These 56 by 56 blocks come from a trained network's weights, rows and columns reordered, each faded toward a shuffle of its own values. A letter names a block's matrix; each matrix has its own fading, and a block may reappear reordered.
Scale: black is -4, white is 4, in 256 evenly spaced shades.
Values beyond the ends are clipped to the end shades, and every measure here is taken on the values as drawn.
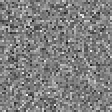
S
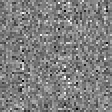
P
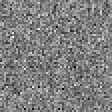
S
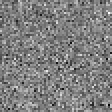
S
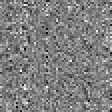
P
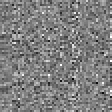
P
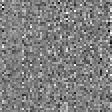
P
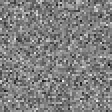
S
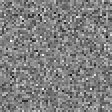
S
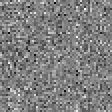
P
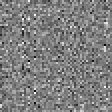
P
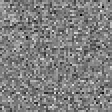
S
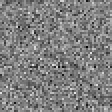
S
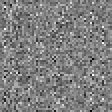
P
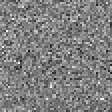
S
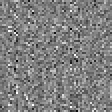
P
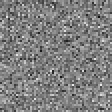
S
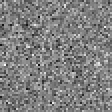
S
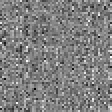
P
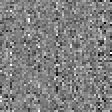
P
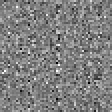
P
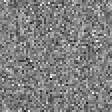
S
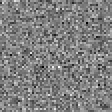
S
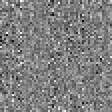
P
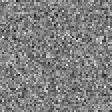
S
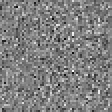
P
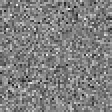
S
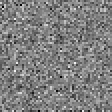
S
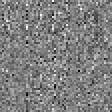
P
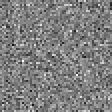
S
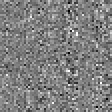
P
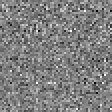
S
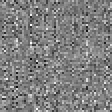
P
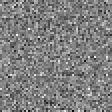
S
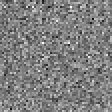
S
